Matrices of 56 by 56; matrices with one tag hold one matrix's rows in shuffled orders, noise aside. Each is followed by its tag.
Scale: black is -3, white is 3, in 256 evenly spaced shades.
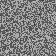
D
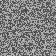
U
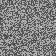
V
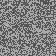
U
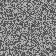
V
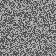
D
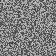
V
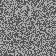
V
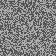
V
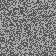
D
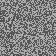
D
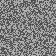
D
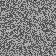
D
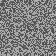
D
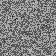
U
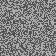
D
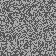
D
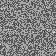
V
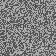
D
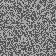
V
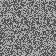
V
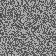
V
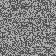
U
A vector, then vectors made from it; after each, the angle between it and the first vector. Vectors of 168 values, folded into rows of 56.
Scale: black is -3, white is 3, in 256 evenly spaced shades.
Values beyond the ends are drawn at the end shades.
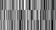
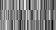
nearly parallel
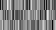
partly aligned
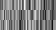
nearly parallel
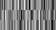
nearly parallel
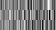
orthogonal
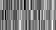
nearly opposite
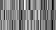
nearly parallel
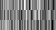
nearly parallel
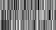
partly opposed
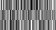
partly opposed
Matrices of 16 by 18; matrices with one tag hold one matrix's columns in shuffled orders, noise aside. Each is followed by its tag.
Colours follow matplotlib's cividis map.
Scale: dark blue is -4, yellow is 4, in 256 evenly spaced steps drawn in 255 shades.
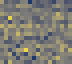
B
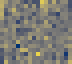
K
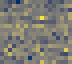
B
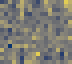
K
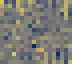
K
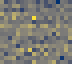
B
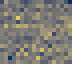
B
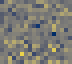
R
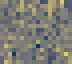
K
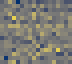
B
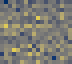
B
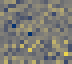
R
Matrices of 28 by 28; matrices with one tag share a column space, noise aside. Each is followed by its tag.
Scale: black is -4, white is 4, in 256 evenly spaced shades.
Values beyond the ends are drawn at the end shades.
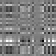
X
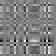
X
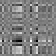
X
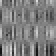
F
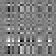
X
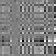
X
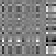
X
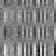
F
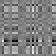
X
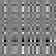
X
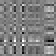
X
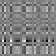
X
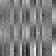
F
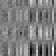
F
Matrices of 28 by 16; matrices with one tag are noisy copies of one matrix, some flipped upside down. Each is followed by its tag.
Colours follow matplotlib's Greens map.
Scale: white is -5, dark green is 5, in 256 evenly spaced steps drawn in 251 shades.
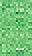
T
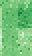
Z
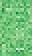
T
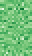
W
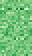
W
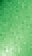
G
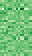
W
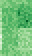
Z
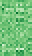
T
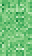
T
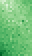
G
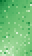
G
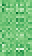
T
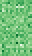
T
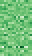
W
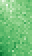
G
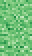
W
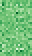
T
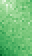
G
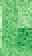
Z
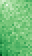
G
